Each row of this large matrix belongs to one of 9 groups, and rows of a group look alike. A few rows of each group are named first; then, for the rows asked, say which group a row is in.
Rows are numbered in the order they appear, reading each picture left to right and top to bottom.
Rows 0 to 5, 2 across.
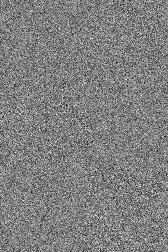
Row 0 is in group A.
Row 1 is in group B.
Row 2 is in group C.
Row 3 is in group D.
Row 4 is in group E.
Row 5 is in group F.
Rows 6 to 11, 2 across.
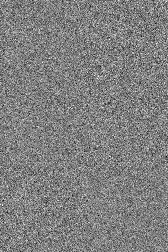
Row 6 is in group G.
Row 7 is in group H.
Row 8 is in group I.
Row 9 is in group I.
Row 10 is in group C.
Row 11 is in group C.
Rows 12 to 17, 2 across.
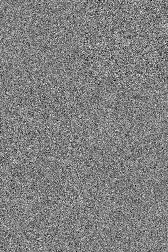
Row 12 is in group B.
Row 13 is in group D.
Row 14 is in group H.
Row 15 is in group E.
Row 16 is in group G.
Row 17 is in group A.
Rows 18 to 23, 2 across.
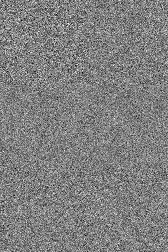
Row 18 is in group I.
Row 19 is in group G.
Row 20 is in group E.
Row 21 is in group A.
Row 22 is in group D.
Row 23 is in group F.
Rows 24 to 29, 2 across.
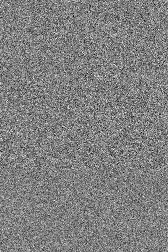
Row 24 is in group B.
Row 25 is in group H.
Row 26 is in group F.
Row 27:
G
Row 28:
B
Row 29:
A
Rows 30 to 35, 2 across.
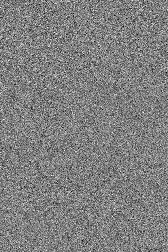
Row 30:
B
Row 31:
I
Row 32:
E
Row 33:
A
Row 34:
I
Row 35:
A
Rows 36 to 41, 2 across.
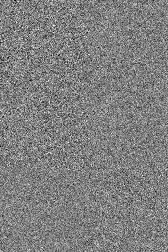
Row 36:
D
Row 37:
C
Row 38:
C
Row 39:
C
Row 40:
B
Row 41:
H
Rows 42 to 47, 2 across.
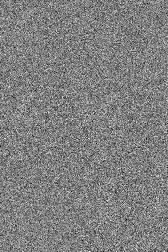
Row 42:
C
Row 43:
A
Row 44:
C
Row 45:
C
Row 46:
I
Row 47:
E
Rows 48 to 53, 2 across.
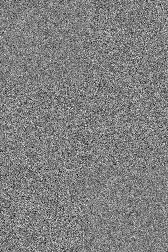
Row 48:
C
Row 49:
G
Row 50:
I
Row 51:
D
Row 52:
A
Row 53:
C
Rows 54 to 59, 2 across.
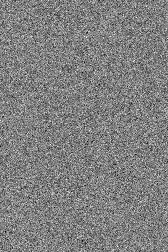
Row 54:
I
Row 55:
C
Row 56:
C
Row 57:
D
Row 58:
I
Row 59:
B
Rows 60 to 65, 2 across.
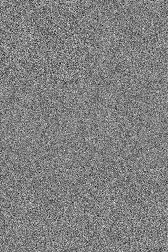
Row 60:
A
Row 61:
A
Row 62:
E
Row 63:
E
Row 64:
A
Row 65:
A
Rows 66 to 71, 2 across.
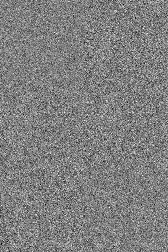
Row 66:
B
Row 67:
A
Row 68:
C
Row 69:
C
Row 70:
H
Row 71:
H
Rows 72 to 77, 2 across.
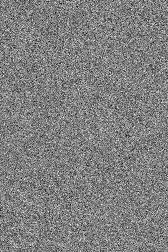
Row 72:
A
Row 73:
I
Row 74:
G
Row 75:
E
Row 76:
H
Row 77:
F
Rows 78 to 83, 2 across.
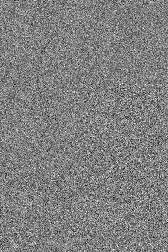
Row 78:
E
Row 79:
A
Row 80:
E
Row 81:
B
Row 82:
H
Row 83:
B
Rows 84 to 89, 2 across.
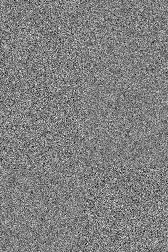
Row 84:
A
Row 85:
I
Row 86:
B
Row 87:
E
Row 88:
E
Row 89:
A
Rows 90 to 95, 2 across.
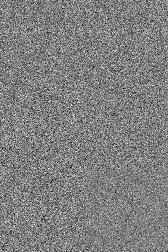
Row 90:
G
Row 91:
G
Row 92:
E
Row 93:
B
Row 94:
E
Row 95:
E
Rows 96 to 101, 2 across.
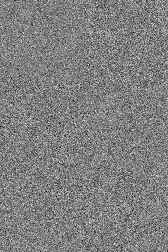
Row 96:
E
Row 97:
G
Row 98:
A
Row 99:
C
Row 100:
I
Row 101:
E
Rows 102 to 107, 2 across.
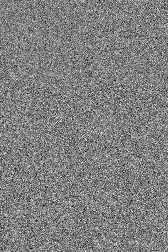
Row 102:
H
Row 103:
D
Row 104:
B
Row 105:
F
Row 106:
D
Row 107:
H
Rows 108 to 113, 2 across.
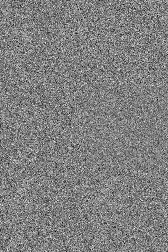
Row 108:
G
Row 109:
B
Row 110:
H
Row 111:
B
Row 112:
C
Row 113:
C
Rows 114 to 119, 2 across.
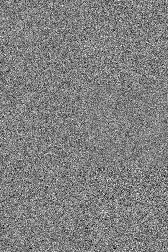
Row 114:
C
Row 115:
F
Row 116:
C
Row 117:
E
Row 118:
D
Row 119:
D
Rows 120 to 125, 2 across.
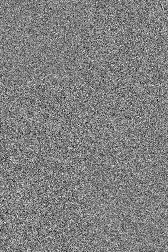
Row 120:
B
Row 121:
G
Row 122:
H
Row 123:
B
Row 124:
C
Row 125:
F
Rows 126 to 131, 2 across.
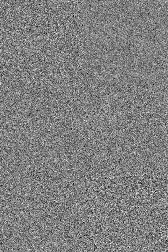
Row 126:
B
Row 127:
H
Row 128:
B
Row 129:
C
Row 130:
B
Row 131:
I
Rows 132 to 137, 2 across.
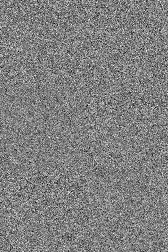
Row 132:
F
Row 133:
G
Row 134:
H
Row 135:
I
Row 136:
I
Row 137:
G
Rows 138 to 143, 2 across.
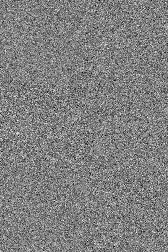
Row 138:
I
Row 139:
D
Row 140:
F
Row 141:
D
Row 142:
B
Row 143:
H
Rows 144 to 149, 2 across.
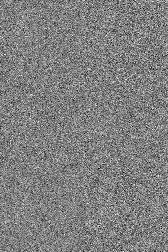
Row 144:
C
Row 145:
B
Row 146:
A
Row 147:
F
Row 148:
E
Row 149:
E
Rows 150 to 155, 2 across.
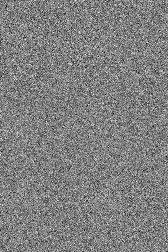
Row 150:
H
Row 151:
F
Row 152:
F
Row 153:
I
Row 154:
C
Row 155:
C
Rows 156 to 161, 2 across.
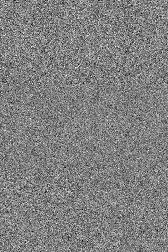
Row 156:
E
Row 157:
E
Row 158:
A
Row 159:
E
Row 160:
I
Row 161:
H
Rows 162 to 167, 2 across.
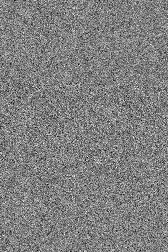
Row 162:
E
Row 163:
D
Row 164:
A
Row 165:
H
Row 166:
E
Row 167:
B
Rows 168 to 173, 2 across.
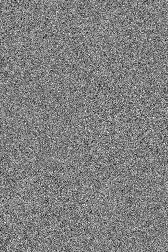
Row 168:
D
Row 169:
C
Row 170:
H
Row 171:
D
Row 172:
C
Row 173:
C
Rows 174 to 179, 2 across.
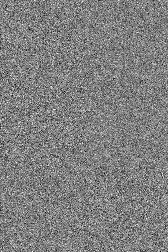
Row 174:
H
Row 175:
H
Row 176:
D
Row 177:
F
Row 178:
H
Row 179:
G
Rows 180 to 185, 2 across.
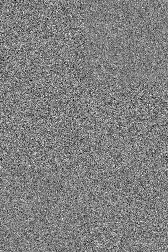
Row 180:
D
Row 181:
H
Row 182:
B
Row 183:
I
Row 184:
G
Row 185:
H
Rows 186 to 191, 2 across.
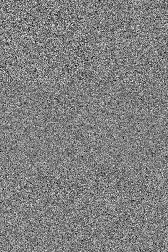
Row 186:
I
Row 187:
D
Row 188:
I
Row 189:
I
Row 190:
I
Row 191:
G
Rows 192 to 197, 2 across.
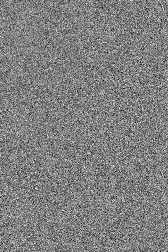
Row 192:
C
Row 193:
G
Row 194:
F
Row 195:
B
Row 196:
F
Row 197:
G
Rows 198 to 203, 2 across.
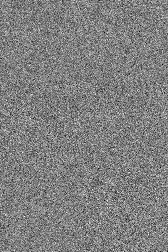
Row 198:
G
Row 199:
E
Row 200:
A
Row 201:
G
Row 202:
D
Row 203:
E
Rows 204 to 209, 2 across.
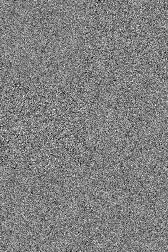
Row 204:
E
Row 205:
D
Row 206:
D
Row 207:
E
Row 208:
E
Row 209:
H
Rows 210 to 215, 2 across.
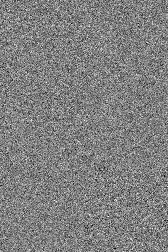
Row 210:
I
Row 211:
F
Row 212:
I
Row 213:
C
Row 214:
B
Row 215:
D
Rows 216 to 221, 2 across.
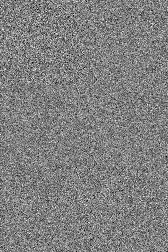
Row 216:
B
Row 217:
I
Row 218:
G
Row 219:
I
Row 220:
G
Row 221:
C
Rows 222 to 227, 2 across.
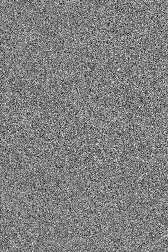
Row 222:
A
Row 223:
B
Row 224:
G
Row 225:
H
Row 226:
H
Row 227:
I
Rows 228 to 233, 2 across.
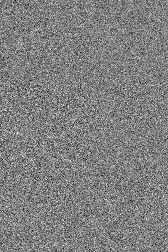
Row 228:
D
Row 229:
G
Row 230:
F
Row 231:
B
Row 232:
B
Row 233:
G
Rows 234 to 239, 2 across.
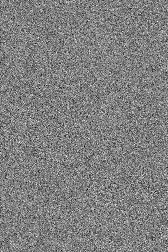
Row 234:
A
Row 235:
I
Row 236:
A
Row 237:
C
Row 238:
H
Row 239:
I
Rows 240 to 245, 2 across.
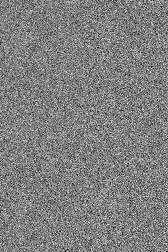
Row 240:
A
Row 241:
A
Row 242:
F
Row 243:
B
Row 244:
A
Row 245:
C
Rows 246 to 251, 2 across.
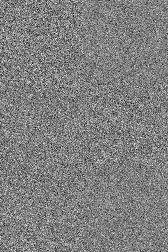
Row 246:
B
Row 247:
E
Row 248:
A
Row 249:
H
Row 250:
F
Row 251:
G
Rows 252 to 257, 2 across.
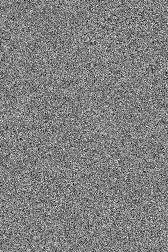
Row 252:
A
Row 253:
I
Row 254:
C
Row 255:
F
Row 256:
B
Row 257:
A
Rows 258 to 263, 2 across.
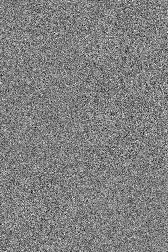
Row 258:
B
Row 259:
E
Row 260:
A
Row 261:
G
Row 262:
E
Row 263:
C
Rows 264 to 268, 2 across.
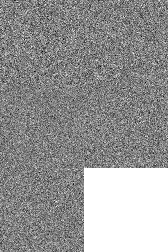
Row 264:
E
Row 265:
H
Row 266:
A
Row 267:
B
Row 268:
B
